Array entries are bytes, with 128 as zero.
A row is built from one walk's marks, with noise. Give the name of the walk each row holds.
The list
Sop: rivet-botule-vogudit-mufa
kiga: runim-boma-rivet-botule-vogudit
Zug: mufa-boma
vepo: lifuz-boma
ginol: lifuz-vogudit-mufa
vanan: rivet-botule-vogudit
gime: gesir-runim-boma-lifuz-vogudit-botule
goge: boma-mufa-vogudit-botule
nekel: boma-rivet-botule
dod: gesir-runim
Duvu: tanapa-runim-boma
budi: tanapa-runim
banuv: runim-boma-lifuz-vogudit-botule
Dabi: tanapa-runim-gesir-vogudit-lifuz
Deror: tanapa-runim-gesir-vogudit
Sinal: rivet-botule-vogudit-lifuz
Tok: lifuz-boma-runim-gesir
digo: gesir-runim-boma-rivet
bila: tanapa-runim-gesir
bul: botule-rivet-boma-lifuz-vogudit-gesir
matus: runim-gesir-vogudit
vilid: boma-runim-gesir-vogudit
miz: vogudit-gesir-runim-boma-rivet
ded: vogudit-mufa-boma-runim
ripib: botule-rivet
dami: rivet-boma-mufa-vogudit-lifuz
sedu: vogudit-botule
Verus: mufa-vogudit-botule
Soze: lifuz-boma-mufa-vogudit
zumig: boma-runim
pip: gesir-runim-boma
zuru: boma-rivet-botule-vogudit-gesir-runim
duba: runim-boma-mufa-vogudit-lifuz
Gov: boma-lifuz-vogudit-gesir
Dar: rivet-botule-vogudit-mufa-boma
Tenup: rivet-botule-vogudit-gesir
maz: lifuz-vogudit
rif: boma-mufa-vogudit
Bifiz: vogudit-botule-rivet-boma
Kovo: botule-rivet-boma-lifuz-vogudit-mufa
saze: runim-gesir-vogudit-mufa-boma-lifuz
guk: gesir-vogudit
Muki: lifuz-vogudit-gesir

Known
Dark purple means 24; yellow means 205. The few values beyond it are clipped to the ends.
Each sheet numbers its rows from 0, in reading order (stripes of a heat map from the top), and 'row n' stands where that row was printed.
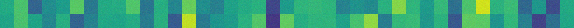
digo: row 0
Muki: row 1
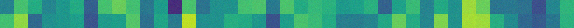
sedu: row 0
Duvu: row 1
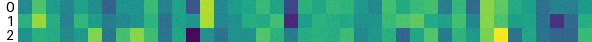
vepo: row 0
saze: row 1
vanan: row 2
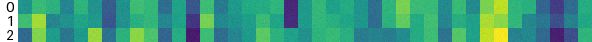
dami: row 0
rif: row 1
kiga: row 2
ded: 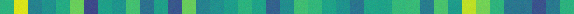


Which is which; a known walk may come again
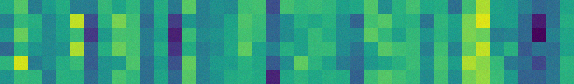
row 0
guk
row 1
Dar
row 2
goge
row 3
nekel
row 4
ded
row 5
dami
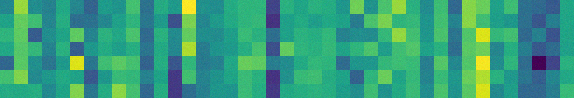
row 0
Tok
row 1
Soze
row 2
digo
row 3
Muki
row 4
zuru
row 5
rif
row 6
Sop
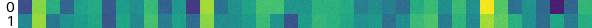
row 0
banuv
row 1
zumig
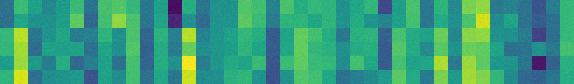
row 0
sedu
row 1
vanan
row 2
Deror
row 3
budi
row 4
Dabi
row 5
Duvu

